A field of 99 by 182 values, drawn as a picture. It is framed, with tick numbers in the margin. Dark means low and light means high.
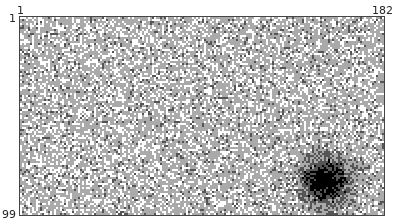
No row or column stands out. A single dip lies in the bottom right. On average the colour sits 70% of the way up the scale. The bottom right is the ninth with the lowest average. Neither half mirrors the other.
